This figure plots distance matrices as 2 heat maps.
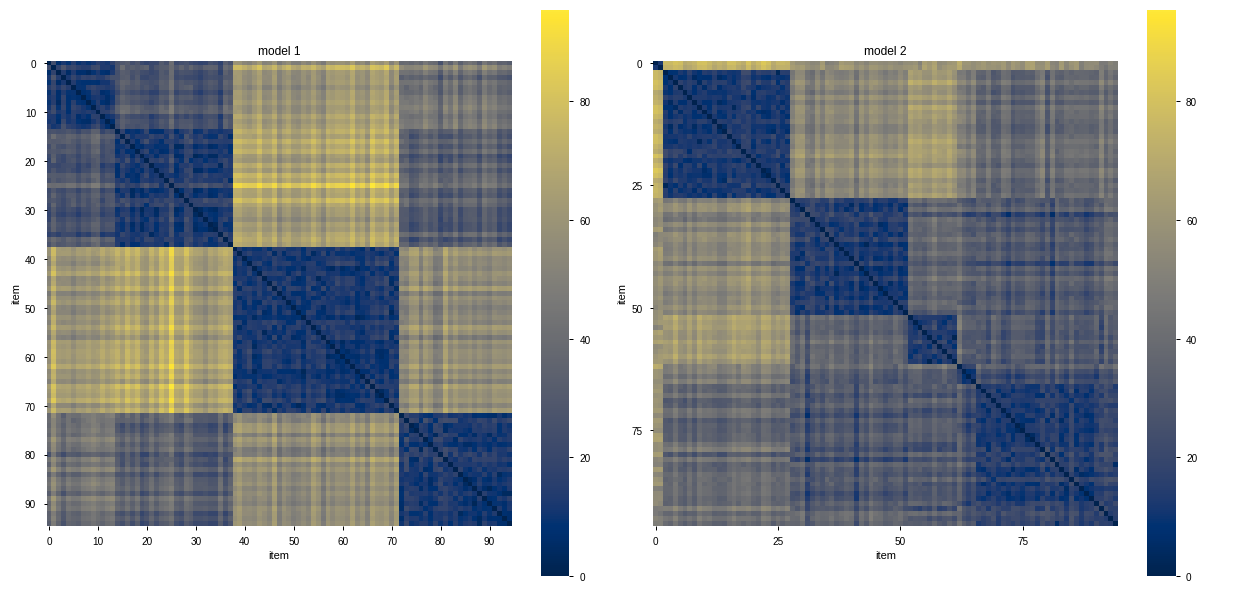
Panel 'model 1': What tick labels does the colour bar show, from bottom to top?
0, 20, 40, 60, 80
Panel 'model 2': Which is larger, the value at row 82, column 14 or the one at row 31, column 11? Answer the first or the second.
the second
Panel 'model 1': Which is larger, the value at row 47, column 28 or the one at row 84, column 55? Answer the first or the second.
the first
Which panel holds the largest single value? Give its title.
model 1
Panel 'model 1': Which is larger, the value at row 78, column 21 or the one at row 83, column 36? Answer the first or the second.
the first
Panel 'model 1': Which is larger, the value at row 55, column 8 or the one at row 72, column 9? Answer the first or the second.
the first
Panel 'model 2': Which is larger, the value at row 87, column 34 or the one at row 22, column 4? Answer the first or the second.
the first
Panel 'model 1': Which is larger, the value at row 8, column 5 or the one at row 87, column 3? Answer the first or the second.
the second
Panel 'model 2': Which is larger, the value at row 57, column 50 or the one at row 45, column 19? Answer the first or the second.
the second
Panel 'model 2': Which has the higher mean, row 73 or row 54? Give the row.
54
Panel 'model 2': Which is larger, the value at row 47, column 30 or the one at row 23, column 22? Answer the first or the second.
the first
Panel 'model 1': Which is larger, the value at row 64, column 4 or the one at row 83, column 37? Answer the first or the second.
the first
